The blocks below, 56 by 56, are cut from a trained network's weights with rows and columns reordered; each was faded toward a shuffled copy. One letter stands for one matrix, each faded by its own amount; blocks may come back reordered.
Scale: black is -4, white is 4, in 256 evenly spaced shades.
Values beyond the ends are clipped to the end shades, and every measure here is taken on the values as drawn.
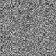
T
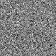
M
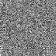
M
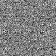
M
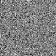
M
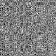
T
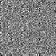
T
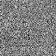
M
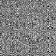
T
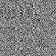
T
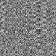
T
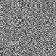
T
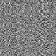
T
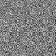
T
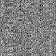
T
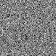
M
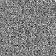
M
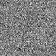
M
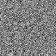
M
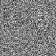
T
